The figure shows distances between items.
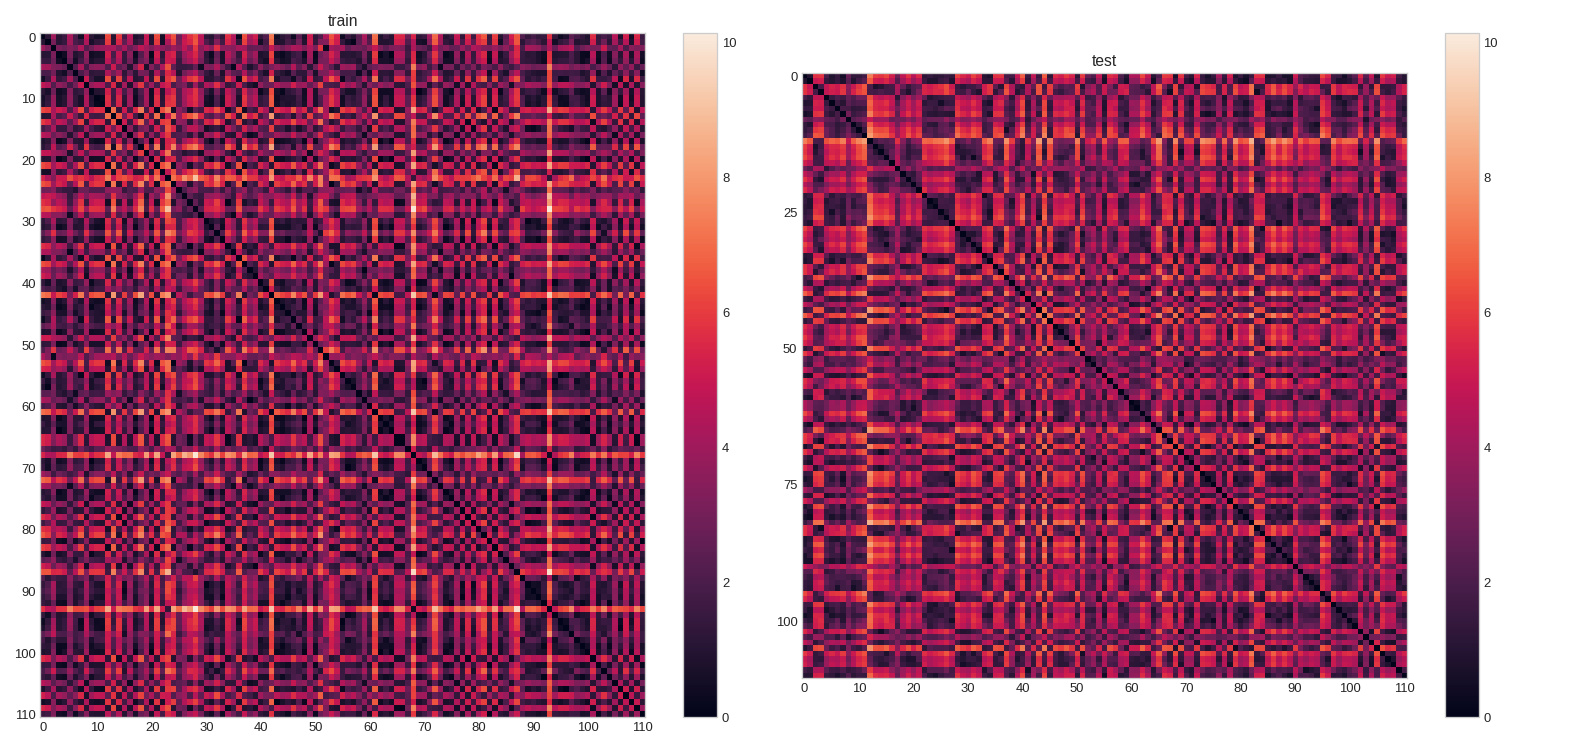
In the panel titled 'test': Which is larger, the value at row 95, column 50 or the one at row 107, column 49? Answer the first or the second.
the first
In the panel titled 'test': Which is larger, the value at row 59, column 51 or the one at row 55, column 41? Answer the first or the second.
the first
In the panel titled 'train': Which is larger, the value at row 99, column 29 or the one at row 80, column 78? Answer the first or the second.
the first
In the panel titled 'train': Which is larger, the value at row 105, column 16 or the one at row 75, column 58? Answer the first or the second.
the second
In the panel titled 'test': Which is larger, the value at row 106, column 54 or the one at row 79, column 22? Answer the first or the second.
the first
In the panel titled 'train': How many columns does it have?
111
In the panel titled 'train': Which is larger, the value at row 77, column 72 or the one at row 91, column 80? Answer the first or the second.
the first
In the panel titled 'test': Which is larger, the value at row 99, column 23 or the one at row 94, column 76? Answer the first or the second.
the second
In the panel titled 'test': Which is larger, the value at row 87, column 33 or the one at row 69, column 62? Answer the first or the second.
the first
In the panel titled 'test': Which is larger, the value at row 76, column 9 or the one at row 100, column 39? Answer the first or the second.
the second
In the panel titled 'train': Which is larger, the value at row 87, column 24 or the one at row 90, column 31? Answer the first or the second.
the first
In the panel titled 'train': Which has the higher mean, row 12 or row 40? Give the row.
12
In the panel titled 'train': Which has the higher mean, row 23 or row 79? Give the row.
23
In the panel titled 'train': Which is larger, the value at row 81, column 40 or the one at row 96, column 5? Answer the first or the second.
the first
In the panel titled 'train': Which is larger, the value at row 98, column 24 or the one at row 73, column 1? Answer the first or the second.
the first
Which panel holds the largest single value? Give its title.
train
